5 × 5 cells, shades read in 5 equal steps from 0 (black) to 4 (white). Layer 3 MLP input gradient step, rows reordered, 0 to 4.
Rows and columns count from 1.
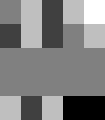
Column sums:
10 11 9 9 11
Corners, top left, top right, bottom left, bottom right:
2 4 3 0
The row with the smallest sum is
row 5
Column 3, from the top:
1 1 2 2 3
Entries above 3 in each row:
1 0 0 0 0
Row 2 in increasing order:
1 1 2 3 3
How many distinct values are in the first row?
4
